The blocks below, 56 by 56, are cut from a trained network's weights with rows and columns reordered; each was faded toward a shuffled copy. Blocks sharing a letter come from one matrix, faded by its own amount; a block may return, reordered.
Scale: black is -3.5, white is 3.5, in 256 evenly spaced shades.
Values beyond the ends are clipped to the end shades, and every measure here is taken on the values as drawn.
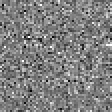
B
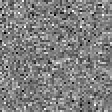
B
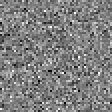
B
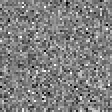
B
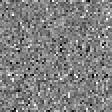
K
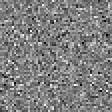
B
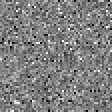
K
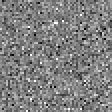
K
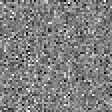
B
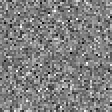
K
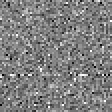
K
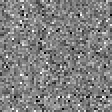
K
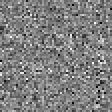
B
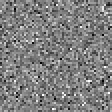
B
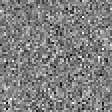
B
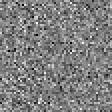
B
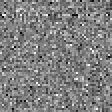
K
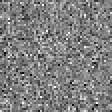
B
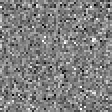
K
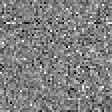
K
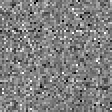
K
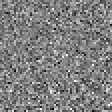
B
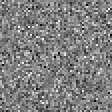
B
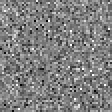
K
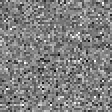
B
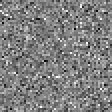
K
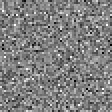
K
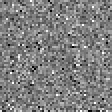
K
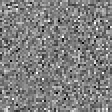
B
